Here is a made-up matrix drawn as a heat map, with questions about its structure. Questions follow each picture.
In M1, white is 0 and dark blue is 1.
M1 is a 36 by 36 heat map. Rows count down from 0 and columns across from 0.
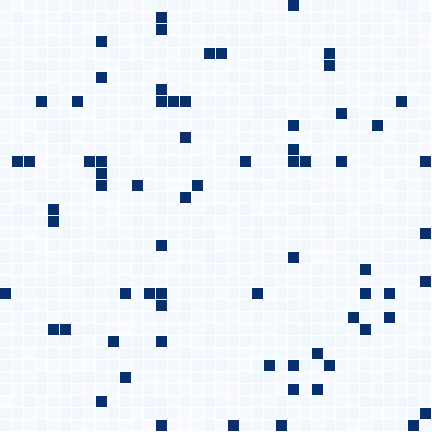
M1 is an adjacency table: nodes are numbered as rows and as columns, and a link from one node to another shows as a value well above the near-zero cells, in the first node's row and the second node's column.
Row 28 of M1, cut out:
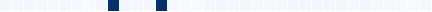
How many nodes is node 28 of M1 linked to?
2
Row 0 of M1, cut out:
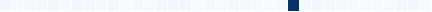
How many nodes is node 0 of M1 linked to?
1
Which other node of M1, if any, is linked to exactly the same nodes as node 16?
node 11
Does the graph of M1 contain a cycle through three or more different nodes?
no
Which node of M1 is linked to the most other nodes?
node 13
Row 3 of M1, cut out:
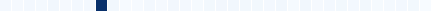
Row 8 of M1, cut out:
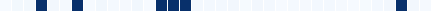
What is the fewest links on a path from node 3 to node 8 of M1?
1
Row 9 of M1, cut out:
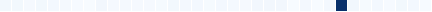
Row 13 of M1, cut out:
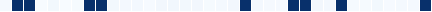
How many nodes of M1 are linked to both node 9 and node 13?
1
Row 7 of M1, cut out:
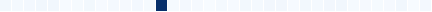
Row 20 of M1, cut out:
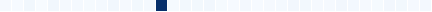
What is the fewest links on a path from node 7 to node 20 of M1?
2
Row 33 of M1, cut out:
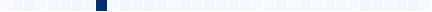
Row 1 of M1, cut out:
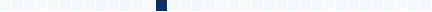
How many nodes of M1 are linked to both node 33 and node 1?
0
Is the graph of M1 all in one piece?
yes
